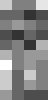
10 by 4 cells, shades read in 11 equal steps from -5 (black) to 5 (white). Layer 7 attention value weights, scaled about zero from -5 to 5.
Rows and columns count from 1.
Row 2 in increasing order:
-3 -2 -1 -1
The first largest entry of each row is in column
4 1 2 3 4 1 1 1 1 1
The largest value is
5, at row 7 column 1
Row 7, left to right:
5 0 1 0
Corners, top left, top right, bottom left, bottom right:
3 4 1 -2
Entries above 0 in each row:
2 0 1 0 1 3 2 2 2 1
